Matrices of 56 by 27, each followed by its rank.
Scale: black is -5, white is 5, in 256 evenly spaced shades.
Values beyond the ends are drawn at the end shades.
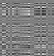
two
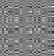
two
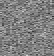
full rank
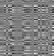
two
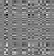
two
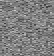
full rank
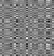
two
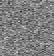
full rank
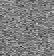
full rank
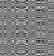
two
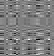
two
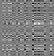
two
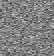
full rank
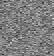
full rank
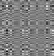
two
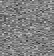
full rank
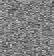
full rank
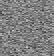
full rank
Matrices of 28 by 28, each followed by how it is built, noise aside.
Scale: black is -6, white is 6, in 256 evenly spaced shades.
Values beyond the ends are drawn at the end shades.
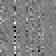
uneven columns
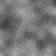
smooth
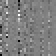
uneven columns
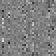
uneven columns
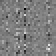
uneven columns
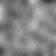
smooth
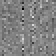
uneven columns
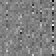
uneven columns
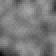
smooth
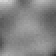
smooth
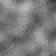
smooth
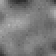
smooth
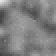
smooth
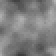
smooth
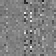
uneven columns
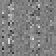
uneven columns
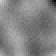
smooth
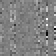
uneven columns
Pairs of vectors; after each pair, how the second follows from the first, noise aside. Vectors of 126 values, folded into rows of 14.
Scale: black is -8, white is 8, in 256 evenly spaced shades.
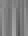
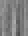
copied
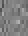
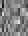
scaled up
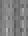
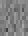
sign-scrambled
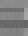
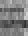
scaled up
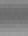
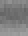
copied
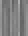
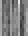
scaled up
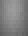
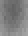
negated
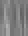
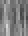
scaled up
